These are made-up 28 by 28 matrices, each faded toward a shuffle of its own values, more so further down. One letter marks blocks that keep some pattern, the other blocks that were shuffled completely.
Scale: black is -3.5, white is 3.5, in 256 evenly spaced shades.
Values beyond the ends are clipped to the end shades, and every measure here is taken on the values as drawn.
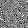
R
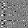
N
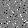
R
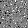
R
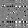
N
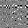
N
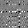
N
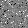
R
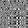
N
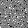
R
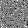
R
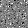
R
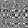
N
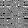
N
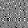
N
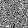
R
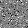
R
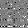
N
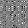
N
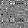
N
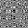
N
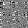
N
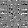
N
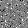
R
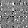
N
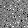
R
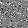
R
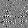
N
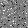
R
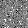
R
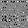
N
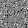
R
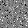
R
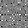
N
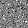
R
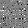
N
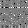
N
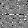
N
